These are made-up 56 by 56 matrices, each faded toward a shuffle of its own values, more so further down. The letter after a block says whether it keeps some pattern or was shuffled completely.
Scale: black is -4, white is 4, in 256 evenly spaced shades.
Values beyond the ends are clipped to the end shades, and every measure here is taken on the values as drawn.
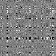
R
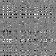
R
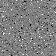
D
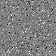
D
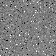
D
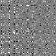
R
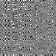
R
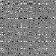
R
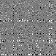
R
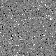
D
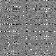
R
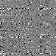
R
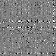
R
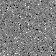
D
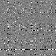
R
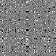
R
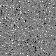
D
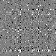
R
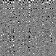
R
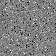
D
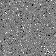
D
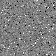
D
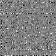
R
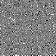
R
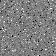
D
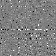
R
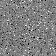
D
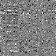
R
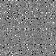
R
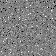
D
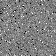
D
